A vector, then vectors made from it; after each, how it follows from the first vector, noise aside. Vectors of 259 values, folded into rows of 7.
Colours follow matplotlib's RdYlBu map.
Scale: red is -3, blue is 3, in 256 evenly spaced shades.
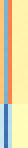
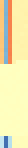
partly zeroed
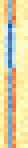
wrapped around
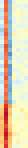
negated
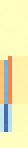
partly zeroed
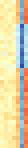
wrapped around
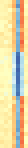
wrapped around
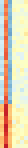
negated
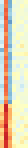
negated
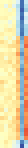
wrapped around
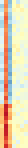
negated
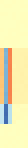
partly zeroed
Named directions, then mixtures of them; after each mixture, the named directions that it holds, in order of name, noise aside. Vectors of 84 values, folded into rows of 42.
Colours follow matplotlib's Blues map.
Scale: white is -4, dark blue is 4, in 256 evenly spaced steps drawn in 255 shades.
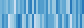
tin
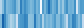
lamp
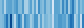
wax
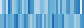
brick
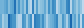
tin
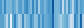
wax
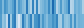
tin, wax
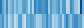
brick, tin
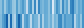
tin, wax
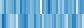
lamp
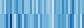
wax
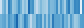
brick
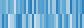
tin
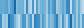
tin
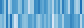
brick, wax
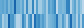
tin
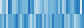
brick
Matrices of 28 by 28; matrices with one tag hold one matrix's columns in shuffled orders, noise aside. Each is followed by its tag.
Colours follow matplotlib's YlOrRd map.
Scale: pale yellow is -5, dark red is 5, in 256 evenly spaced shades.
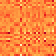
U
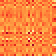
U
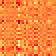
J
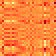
J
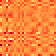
U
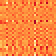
J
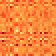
U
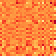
J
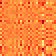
J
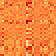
J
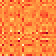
U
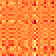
J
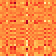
J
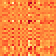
J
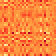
U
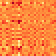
J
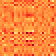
U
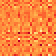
U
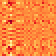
J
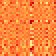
J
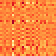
J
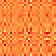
U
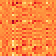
J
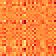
J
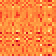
U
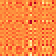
J
